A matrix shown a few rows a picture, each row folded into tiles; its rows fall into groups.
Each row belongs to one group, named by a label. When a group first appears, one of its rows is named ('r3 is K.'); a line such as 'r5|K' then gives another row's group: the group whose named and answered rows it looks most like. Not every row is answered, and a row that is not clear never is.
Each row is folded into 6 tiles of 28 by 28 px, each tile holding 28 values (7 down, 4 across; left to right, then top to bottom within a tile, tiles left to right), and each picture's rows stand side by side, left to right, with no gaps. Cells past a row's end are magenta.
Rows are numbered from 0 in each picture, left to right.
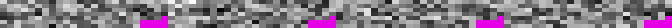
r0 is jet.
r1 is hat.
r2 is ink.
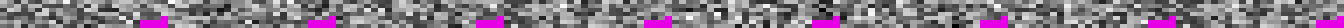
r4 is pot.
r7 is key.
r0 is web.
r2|jet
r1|hat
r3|key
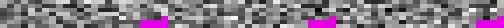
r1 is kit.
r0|web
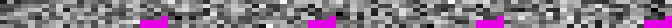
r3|pot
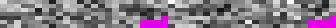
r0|ink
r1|hat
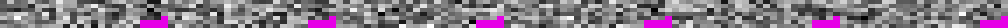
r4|ink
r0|pot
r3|kit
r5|web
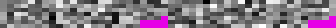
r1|kit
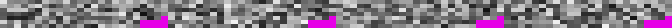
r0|web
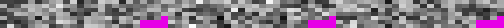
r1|hat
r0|key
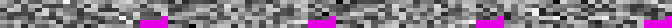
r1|pot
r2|pot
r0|web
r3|ink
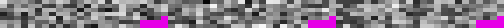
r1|kit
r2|key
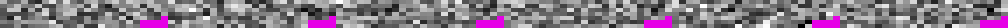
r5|kit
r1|jet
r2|hat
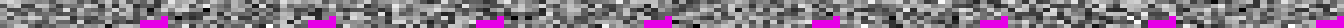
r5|hat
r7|kit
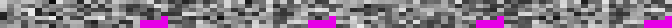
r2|hat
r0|ink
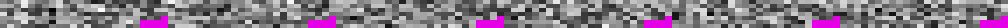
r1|hat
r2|ink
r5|ink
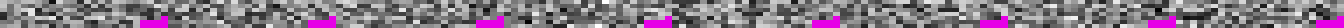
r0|ink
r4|key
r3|kit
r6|kit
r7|web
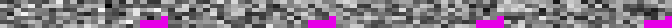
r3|ink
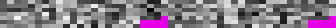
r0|pot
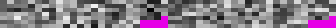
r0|pot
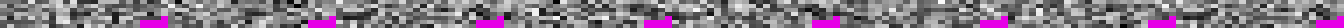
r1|key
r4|jet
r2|web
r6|jet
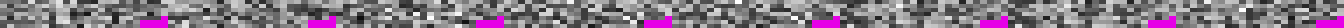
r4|web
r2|web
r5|key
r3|web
